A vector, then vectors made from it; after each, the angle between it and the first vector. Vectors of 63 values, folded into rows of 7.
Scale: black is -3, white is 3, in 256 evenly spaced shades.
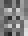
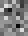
partly opposed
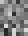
partly aligned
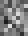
partly aligned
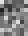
orthogonal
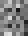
nearly opposite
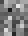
partly opposed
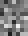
partly aligned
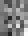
nearly parallel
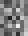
nearly parallel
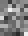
partly aligned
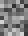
partly opposed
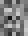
nearly parallel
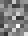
partly aligned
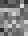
partly aligned
